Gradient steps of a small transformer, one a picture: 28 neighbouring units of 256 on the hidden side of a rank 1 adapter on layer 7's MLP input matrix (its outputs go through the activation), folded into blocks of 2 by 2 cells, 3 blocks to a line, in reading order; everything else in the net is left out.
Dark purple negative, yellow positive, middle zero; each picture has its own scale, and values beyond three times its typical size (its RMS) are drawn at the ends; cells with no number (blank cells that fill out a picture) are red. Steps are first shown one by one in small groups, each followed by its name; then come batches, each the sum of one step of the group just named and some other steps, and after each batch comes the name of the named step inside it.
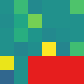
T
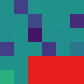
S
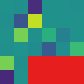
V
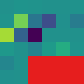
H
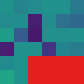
S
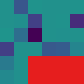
S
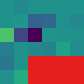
H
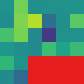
H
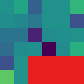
T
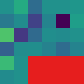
T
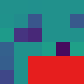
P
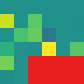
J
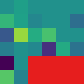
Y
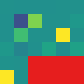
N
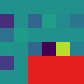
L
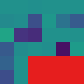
P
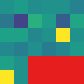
N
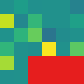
J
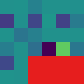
L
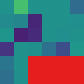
P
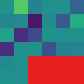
Y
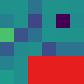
Y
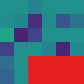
P
